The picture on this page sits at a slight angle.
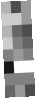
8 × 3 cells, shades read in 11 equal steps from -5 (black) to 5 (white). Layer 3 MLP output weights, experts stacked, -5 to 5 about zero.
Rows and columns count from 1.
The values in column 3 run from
-2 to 5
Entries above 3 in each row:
0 0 0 0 0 2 0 0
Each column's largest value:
3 5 5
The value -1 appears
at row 3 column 2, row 4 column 3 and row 8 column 1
